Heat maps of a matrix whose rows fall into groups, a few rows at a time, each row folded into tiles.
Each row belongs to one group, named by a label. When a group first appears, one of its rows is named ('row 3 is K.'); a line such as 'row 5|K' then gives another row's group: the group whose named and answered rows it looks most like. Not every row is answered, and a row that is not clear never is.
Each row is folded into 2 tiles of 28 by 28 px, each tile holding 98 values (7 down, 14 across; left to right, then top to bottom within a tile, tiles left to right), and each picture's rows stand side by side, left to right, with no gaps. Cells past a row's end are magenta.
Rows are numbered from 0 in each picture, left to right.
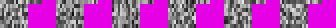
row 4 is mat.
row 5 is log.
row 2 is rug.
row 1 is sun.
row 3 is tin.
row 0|sun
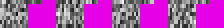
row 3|sun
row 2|tin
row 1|rug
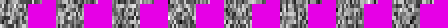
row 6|rug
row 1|tin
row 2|log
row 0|mat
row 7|tin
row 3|tin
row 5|rug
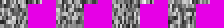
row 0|mat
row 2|tin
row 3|mat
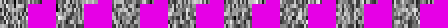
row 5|sun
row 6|rug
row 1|rug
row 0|log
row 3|rug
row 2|tin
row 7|tin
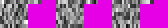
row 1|tin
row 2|sun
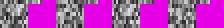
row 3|mat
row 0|log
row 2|log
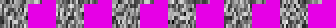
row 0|sun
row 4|mat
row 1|sun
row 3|mat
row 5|tin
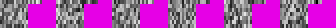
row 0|sun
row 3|log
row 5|tin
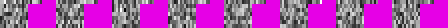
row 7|log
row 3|sun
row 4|log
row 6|tin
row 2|rug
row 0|sun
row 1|log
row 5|mat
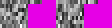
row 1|log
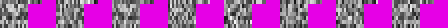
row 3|tin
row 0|log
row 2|log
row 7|log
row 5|rug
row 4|sun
